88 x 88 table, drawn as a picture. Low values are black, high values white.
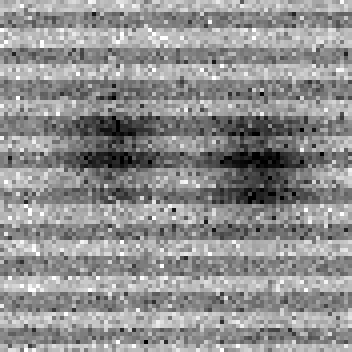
Stripes running across repeat 10 times from top to bottom. No overall slope runs across the table. There are two dips. The ninth with the lowest average is the middle right.
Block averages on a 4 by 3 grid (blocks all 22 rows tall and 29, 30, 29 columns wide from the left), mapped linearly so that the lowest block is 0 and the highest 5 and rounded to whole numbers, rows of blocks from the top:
555
100
432
554
